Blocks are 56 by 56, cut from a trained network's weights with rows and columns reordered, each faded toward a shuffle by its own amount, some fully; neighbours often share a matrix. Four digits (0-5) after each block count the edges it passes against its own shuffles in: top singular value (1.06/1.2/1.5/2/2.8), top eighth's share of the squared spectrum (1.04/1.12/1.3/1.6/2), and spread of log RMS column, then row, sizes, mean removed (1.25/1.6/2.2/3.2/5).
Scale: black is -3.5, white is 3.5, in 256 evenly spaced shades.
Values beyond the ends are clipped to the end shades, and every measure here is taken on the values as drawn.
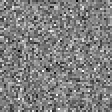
2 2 0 1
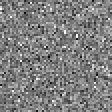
0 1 0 0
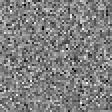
1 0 0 0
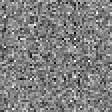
2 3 2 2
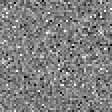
0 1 0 0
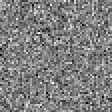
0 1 0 1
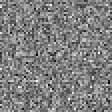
2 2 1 1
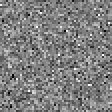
0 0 0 0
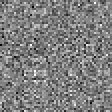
3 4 1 2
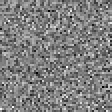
2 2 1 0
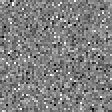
0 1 0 0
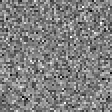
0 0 0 0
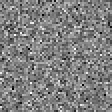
1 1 0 0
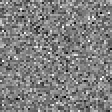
0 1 0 0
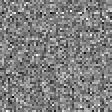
3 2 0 1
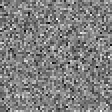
0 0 0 0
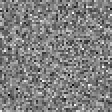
0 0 0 0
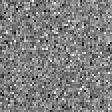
0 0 0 0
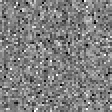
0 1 0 0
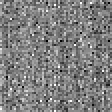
3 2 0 2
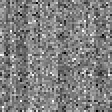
3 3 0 2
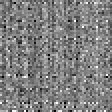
3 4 1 3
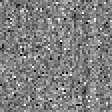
1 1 0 1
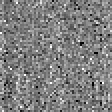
2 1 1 0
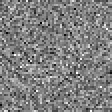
0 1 0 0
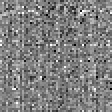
3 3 0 3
